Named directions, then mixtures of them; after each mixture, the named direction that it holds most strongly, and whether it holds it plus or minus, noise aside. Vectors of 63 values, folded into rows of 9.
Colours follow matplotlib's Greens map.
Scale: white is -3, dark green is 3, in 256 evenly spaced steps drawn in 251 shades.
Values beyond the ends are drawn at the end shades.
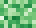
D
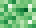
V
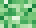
D, minus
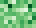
V, minus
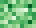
V, minus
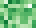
D, minus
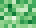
V, minus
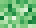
V, minus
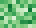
V, minus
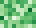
D, minus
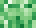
D, plus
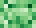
V, minus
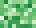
D, plus
